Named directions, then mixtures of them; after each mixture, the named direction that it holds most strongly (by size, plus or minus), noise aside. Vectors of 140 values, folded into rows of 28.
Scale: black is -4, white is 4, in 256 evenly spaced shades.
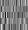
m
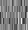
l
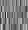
m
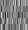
m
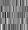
m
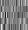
m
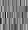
m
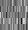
l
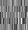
l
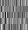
m
